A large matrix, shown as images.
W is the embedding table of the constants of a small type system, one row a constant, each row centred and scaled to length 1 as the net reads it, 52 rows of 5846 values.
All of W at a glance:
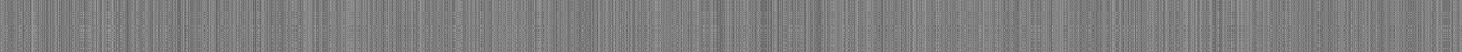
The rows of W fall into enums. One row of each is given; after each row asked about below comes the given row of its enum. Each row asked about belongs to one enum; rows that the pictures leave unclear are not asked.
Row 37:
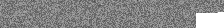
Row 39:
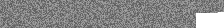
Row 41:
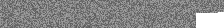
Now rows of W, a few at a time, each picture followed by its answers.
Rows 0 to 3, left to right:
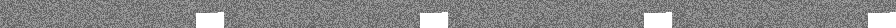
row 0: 39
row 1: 41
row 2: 41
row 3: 41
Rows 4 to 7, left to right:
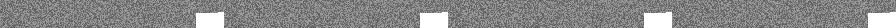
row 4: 39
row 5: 41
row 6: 41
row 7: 39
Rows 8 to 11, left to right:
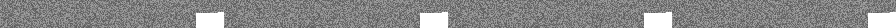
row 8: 41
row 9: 41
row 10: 41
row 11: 39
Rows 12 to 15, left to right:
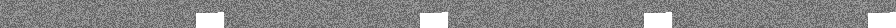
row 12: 37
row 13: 39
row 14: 37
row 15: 39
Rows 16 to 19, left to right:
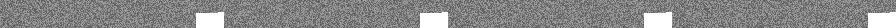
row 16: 39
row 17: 37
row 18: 39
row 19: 41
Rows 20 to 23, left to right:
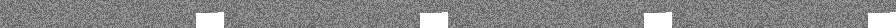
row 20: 39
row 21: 41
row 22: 39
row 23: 41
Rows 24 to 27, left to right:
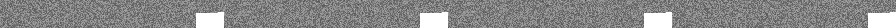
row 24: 39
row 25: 37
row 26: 37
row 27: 41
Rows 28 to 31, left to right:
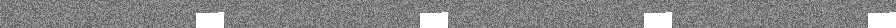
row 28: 41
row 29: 37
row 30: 37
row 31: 37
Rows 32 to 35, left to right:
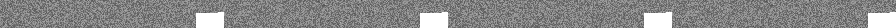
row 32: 39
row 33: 37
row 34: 41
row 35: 37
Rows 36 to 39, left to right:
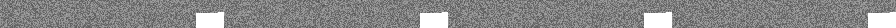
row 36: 41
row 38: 41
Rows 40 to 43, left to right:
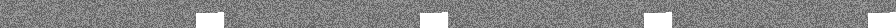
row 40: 37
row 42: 39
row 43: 39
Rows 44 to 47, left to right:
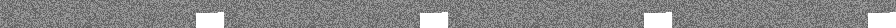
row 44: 41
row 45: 41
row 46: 41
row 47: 39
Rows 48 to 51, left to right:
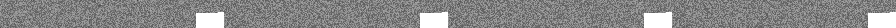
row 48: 37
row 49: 39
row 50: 39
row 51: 41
